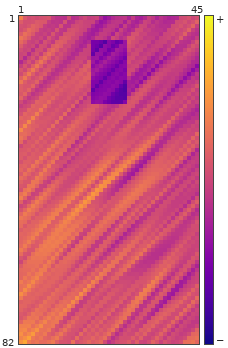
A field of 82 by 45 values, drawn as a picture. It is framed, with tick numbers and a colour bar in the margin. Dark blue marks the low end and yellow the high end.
Grain: diagonal, up to the right. Ninth with the lowest average: top middle. Slope: up to the bottom left. Odd patch: lower, in the top middle.
